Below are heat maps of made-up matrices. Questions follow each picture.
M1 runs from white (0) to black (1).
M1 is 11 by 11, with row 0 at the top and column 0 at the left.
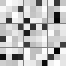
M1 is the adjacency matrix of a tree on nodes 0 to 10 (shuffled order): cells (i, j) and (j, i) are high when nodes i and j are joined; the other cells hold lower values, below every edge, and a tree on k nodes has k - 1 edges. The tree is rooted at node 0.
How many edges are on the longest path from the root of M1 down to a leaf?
5
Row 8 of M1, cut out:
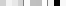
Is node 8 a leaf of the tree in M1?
yes
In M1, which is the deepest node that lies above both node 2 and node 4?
9
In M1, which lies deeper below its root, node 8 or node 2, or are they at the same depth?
the same depth
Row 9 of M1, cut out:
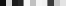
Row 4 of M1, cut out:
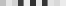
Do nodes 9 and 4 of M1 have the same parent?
no
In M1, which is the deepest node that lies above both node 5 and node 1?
3
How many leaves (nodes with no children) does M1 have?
6
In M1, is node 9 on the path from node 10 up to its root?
yes
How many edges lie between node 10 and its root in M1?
5
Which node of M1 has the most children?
9
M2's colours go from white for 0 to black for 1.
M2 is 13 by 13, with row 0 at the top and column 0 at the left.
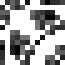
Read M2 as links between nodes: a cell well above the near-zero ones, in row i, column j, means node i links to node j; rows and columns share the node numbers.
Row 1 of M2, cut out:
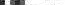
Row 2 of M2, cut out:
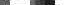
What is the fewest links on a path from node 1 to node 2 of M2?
1
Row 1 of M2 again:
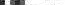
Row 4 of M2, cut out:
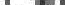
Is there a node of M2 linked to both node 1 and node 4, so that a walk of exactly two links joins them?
no
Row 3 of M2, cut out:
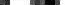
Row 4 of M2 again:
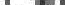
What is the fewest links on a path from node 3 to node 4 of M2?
2
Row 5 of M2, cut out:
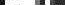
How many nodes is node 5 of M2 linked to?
6
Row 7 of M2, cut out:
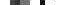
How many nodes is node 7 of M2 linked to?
5
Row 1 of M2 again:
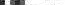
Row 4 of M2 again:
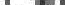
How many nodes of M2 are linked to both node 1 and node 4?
0
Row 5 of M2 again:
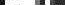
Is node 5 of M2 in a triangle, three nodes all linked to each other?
yes
